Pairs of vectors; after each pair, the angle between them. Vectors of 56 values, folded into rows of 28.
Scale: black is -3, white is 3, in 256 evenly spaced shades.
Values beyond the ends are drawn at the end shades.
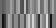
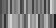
partly aligned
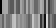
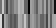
orthogonal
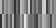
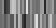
partly opposed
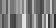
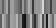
nearly opposite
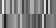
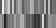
nearly parallel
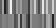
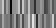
partly opposed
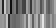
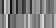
nearly parallel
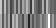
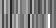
nearly parallel
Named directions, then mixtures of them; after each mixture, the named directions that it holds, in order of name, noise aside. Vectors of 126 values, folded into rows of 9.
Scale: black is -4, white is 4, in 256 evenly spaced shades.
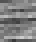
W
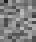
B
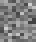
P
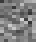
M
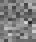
M, P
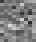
M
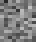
B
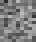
B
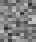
P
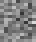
B, P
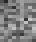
B, M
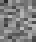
B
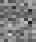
M, P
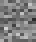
P, W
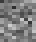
M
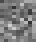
M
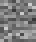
P, W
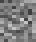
M
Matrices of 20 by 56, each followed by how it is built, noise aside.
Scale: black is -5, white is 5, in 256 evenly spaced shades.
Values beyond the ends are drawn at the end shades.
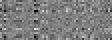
low rank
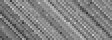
Toeplitz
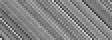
Toeplitz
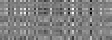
low rank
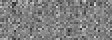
low rank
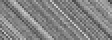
Toeplitz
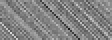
Toeplitz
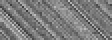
Toeplitz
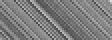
Toeplitz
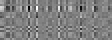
low rank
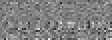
low rank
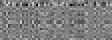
low rank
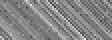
Toeplitz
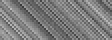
Toeplitz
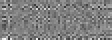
low rank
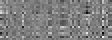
low rank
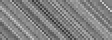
Toeplitz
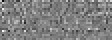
low rank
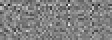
low rank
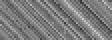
Toeplitz
